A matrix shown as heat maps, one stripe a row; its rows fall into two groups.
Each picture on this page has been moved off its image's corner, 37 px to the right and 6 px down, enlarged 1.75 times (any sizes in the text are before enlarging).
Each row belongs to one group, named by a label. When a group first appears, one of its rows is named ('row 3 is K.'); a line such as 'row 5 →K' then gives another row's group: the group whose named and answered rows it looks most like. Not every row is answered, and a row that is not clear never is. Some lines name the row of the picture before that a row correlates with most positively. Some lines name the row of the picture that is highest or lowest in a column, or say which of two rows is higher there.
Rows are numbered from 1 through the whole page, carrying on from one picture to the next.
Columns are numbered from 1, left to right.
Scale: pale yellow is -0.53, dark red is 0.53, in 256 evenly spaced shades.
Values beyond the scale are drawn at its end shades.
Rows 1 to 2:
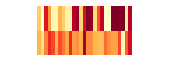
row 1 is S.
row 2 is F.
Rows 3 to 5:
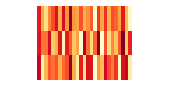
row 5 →F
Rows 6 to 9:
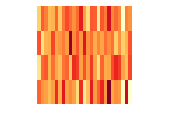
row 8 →S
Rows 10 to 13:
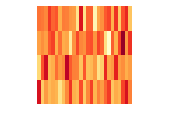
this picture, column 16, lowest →12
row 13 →F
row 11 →S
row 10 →F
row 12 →S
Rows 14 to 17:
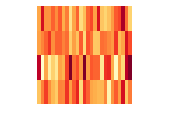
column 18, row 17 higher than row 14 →No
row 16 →F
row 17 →S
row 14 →S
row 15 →F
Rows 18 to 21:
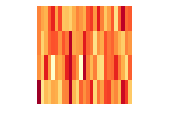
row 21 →F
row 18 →S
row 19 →F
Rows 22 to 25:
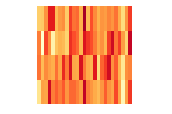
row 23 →S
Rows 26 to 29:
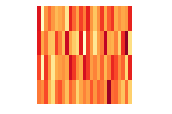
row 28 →S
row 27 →F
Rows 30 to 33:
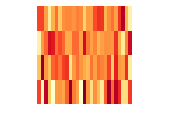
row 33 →S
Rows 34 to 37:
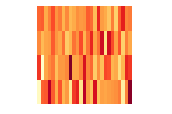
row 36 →F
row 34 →S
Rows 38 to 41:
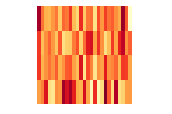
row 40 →F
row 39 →S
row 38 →F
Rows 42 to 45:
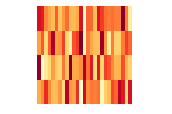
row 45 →S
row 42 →F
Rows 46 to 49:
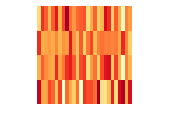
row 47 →F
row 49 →S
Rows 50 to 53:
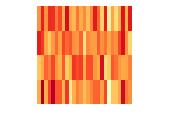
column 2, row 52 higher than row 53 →No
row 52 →S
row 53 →S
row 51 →F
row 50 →S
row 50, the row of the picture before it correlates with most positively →49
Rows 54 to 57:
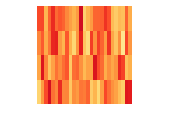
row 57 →F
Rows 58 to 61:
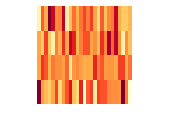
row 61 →F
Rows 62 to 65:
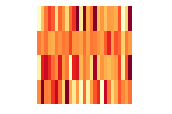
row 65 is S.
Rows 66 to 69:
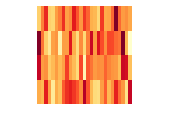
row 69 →S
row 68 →F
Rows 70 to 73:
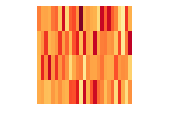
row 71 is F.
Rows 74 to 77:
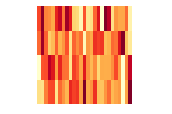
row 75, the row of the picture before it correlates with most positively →72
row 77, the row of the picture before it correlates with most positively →71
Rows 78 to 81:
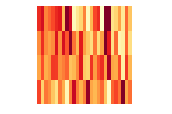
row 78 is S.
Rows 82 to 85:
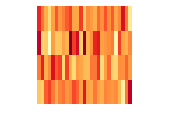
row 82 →F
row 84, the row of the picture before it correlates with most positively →78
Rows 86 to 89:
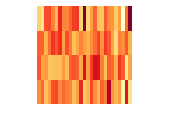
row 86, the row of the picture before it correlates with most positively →85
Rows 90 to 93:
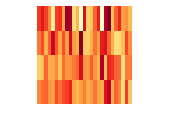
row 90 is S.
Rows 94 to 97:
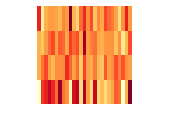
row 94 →F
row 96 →S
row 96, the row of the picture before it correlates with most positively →90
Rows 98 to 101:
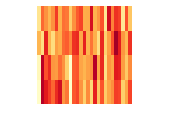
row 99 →S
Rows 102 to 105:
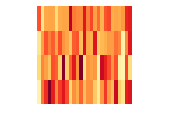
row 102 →F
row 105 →F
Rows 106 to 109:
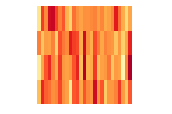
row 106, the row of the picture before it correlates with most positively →105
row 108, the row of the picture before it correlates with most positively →103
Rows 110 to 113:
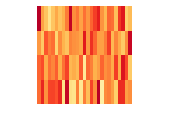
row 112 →F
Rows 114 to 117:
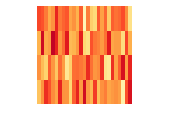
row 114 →F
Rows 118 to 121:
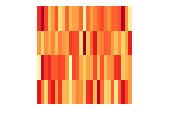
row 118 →F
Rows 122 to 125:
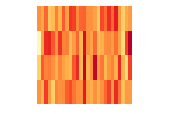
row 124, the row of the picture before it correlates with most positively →119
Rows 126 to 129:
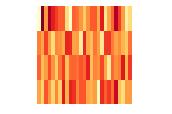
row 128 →S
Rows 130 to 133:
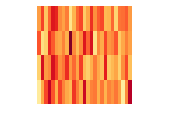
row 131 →F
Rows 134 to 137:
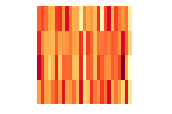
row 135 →F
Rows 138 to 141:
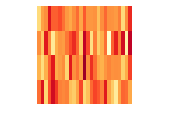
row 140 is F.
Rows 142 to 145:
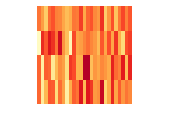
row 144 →S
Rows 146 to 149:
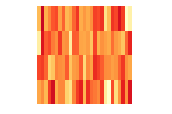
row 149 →S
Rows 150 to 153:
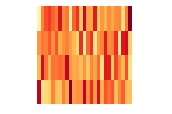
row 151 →F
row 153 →F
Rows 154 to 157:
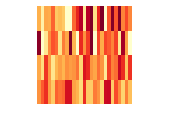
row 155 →F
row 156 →S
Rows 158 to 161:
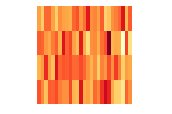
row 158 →S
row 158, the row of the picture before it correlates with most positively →156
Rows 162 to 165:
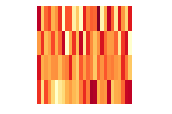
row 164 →F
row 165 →F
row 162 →S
